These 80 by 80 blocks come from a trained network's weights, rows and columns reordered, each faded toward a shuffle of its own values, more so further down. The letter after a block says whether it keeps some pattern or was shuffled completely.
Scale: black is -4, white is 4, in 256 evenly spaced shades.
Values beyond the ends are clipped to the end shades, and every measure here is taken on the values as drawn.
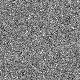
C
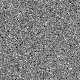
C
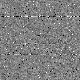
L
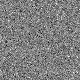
C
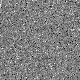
C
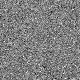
C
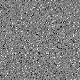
L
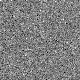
C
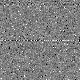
L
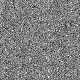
L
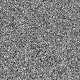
L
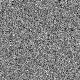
C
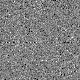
L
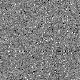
L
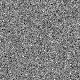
C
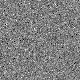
C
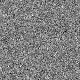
C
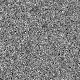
L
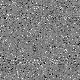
L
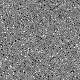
C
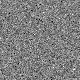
C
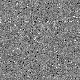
L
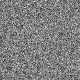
C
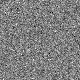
C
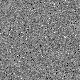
C
